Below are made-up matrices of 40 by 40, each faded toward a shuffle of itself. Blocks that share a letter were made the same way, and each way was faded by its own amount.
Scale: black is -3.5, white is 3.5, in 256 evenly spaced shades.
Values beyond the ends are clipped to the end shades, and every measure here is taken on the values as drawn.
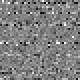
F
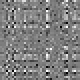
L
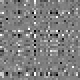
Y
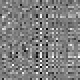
L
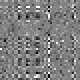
L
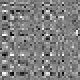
L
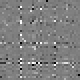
Y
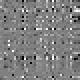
Y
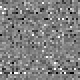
F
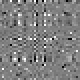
Y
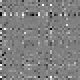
Y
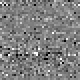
F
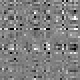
Y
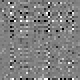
Y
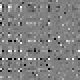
Y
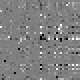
Y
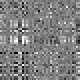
L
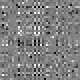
L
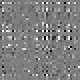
Y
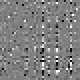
L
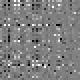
Y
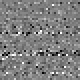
F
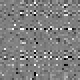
Y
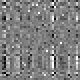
L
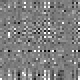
Y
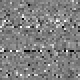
F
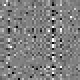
L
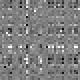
Y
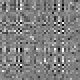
L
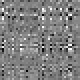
L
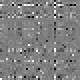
Y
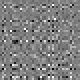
Y
